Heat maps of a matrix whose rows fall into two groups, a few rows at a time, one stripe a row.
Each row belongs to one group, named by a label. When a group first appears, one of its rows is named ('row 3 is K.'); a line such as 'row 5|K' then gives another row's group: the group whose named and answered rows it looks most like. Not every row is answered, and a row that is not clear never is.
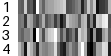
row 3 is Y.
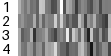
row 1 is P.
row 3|P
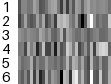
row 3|P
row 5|P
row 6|P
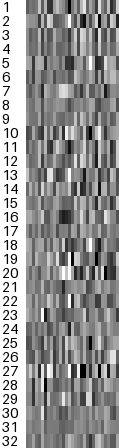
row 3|P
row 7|Y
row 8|Y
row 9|P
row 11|P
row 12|P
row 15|P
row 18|Y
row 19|P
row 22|P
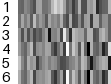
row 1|Y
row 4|P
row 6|P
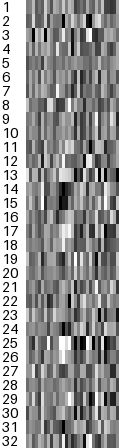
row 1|Y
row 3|Y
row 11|Y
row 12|Y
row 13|Y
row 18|Y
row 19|P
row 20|P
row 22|P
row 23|Y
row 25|Y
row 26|Y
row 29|Y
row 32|Y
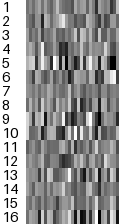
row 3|P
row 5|Y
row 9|Y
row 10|P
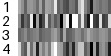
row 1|Y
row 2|P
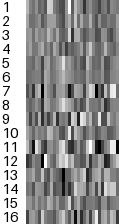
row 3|P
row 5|Y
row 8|Y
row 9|P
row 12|Y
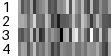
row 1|P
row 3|P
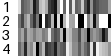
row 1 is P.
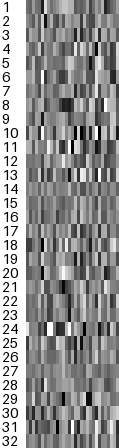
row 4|P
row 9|Y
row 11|P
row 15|P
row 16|P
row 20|Y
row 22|P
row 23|P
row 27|Y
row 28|Y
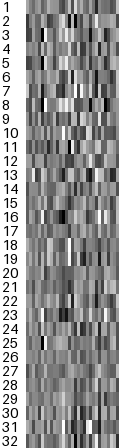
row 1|P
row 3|Y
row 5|Y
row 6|P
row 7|P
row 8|Y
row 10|Y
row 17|P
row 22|P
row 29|Y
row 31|Y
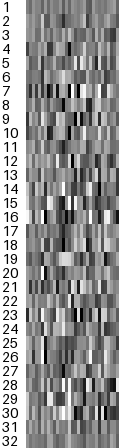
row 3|Y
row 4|P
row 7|P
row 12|P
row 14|Y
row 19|Y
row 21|P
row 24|Y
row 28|Y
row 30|Y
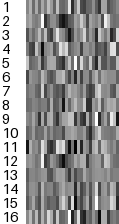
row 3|P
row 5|P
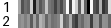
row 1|P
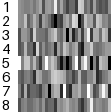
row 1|Y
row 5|Y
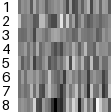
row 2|P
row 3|Y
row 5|P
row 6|P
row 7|P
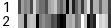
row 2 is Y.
